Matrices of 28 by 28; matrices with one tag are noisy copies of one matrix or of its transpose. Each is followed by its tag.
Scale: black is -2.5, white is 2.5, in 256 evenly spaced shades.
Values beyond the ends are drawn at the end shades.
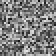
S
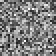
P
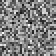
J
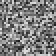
S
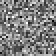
S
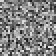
P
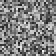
S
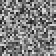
J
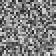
J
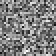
S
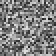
S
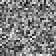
S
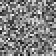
J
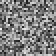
S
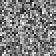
J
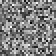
P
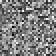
P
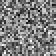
J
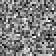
S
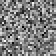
J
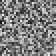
J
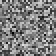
P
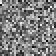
P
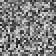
P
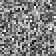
S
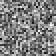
S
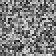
S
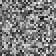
P
